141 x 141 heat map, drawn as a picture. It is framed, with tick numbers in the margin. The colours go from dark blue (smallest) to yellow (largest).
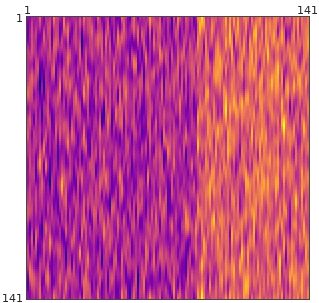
A vertical seam about 60% of the way across splits the table, and the right part is higher. Streaks run downward. The histogram is bell-shaped.
